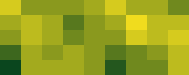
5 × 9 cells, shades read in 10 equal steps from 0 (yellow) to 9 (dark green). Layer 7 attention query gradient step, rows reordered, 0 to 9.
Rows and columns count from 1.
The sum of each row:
28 25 26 38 42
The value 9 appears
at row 5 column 1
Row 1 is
1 4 4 4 3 1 3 3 5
